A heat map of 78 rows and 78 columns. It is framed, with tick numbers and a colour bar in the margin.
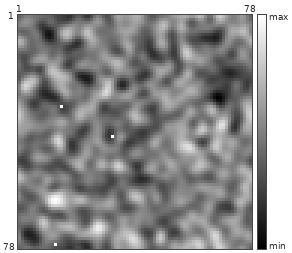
Neither half mirrors the other. There are three isolated cells, each far higher than the cells round it. The field is mottled with small blotches.
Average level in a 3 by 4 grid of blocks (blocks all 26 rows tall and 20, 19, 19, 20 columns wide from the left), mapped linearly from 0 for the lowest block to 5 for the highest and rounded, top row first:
1320 / 1344 / 3325
